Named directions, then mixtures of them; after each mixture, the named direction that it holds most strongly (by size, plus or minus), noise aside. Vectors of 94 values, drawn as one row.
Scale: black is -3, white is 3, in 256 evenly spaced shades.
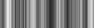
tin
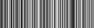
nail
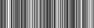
nail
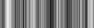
tin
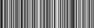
nail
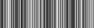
nail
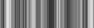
tin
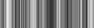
tin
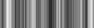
tin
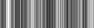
tin
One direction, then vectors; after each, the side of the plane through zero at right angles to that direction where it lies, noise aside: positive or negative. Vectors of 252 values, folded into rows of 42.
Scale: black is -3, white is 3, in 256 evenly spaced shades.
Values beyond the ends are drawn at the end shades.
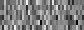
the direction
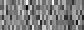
positive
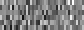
negative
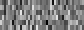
negative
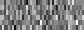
negative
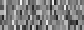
positive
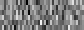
negative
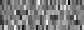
positive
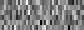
positive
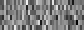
positive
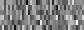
negative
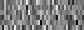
positive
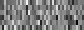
positive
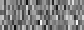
negative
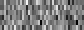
positive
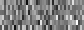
negative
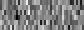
positive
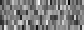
positive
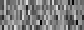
positive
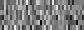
positive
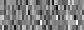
negative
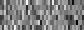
positive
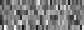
positive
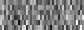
negative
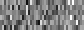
negative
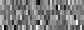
negative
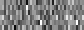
negative
